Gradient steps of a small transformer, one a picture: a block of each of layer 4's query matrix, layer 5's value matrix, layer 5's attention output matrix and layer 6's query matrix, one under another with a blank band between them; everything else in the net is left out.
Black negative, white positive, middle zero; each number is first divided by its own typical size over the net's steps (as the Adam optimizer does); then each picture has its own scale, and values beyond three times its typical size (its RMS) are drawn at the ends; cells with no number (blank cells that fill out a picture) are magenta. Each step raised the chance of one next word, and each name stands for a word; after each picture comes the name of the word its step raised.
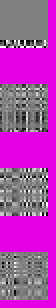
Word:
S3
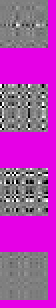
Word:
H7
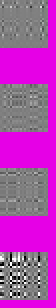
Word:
H7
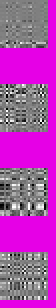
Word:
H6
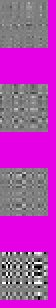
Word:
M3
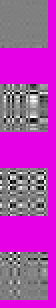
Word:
M3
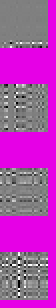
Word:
H7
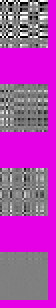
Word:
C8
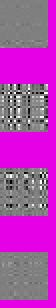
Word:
M3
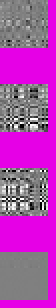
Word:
H6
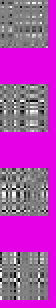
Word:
C8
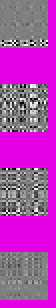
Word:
C8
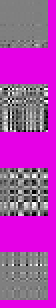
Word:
S3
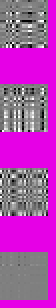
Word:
S3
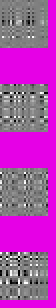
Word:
M3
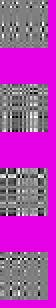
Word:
S3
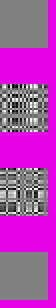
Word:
C8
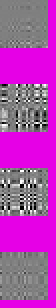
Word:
H6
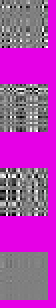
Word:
S3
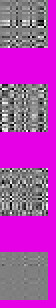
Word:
H6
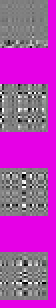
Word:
M3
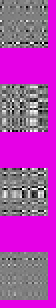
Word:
C8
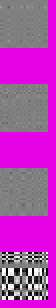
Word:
H6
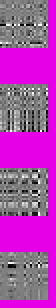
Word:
S3
